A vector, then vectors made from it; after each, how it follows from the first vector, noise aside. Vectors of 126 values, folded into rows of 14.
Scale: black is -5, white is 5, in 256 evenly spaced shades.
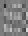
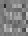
copied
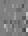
partly zeroed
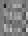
copied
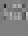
partly zeroed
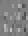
partly zeroed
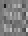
copied
